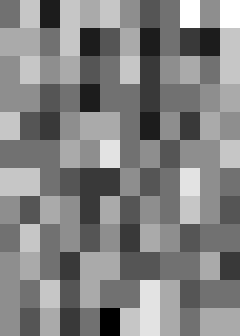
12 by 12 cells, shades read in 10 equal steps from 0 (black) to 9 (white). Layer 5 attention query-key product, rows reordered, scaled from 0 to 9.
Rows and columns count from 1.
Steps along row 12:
down up down up down up up down down up same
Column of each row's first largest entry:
10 4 2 12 1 6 10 10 2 2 8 8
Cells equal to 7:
16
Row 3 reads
5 7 5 6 3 4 7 2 5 6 4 7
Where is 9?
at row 1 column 10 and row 1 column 12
